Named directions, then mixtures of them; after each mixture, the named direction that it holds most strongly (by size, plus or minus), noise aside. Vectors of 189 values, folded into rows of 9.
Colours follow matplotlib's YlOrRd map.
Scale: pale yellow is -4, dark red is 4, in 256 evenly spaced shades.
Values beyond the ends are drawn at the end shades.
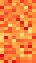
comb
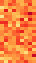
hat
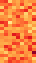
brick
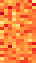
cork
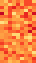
brick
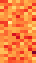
brick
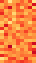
cork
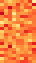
cork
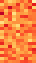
cork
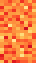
comb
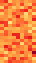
brick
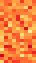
comb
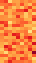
brick
